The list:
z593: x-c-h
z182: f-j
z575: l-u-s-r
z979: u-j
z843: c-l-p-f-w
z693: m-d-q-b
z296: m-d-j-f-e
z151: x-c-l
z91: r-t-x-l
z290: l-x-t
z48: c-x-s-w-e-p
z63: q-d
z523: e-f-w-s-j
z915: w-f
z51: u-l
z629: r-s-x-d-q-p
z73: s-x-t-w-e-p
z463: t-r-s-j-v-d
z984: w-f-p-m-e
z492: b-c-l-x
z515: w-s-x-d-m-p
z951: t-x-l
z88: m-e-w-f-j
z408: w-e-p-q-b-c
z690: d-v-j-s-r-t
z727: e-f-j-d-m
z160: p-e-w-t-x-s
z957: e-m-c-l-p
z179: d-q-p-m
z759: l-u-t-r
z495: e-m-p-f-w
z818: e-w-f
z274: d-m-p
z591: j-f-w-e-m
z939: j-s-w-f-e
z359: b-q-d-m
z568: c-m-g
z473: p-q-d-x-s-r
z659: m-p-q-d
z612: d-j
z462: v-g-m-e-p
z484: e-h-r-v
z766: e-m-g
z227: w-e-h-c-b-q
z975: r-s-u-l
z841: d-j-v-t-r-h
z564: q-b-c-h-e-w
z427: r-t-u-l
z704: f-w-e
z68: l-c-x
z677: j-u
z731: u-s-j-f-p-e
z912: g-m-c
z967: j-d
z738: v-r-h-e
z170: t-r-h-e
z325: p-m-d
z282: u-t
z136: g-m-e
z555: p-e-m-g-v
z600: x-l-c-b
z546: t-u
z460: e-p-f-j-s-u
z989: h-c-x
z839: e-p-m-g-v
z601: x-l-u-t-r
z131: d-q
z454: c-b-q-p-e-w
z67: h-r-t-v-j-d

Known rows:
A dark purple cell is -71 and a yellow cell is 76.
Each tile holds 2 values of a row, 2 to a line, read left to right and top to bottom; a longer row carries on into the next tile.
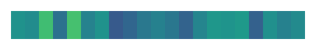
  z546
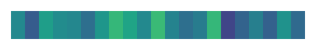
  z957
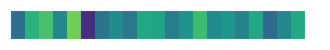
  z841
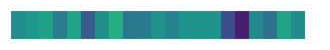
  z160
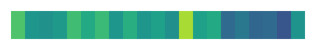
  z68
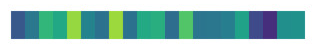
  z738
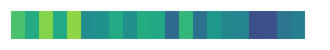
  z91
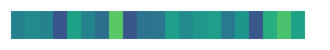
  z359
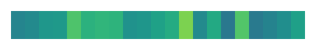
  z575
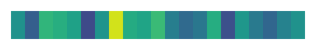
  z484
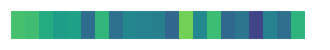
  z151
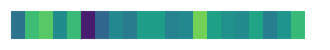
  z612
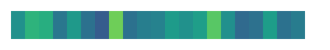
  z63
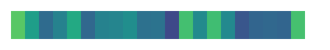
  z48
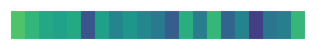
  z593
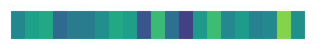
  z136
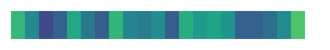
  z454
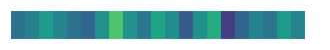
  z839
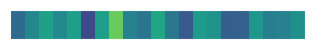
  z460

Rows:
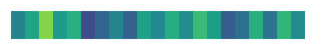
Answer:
z274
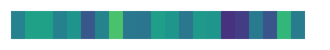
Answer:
z555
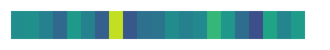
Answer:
z564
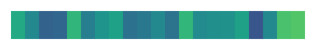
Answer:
z492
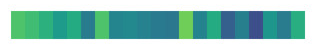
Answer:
z600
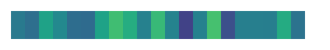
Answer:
z766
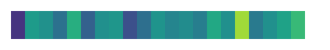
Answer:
z731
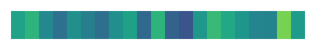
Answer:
z912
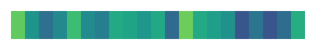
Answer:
z843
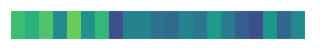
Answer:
z951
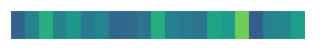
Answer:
z282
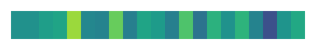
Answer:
z975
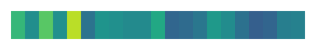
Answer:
z170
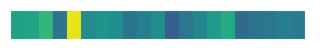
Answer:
z463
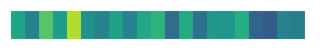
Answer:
z427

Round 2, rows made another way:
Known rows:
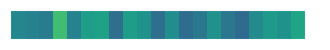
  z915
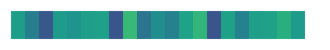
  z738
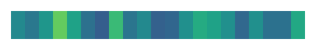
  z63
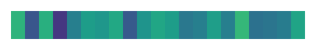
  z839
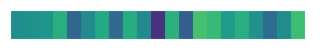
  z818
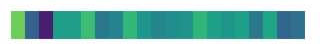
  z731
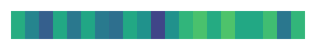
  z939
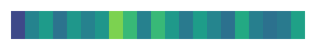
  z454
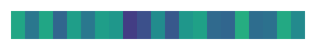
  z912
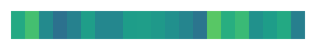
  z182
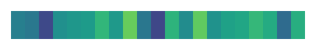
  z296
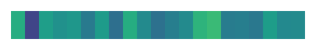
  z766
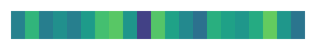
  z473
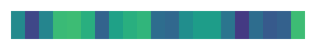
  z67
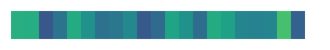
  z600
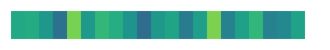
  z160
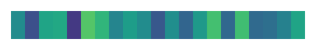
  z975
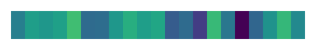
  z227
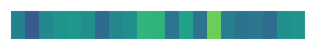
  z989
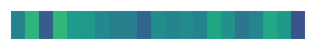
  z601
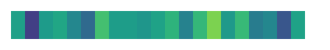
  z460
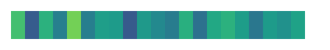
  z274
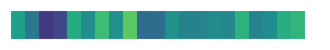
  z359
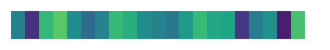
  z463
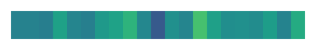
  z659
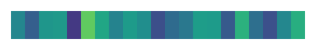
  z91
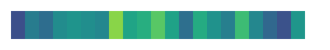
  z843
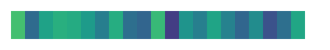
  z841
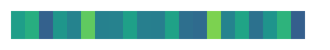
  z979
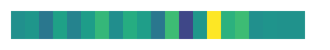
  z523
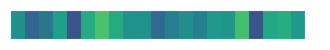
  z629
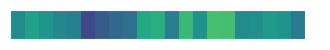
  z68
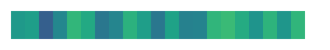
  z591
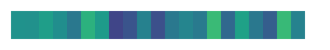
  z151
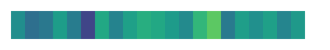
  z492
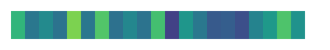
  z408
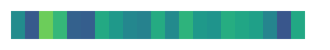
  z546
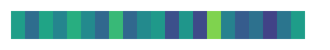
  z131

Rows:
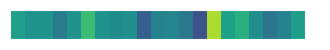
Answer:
z612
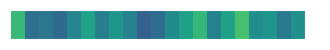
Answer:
z136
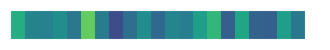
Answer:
z51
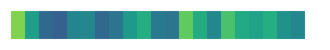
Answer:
z704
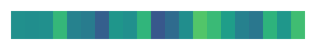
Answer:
z967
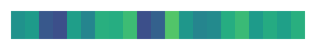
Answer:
z693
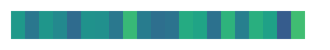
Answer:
z170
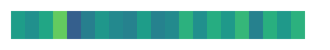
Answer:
z677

